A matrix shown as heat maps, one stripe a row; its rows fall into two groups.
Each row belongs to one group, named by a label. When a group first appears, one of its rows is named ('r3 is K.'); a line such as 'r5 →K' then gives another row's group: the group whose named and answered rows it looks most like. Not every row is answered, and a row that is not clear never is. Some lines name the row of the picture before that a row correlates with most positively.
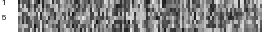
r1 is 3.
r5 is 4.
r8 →3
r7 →3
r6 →3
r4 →4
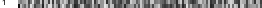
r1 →3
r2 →3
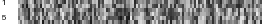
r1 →4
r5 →3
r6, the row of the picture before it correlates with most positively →1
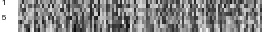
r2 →3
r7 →3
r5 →3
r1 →4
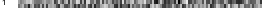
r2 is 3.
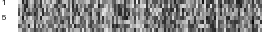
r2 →4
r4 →3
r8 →4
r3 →3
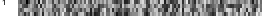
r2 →4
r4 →3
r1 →3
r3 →3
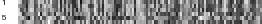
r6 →4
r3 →4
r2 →4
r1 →4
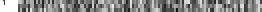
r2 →3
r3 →3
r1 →3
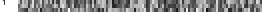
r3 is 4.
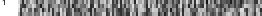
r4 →3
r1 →4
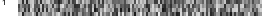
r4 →4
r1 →4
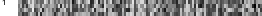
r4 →4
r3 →3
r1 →4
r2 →4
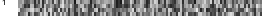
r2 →3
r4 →3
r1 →3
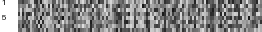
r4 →3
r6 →3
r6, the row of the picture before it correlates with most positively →1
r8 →3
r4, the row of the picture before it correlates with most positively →2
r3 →4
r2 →3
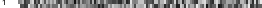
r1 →3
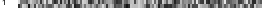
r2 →3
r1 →4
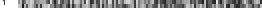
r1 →4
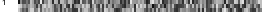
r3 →4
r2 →4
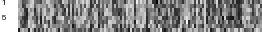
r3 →4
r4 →4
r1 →4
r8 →3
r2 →4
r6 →4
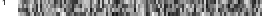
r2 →4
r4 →3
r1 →4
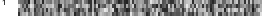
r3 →3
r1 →3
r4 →3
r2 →4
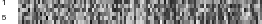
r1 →3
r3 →3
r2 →4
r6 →4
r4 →4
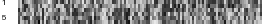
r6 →3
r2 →4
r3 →3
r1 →4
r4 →3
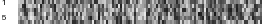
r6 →3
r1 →3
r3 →4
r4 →4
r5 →4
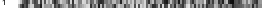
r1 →4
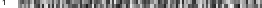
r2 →3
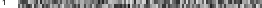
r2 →3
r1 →4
